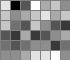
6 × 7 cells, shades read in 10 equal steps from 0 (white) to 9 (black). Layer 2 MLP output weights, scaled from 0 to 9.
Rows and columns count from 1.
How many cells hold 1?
4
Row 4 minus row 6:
2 3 0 6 5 4 -1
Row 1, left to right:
1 9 6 0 3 2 4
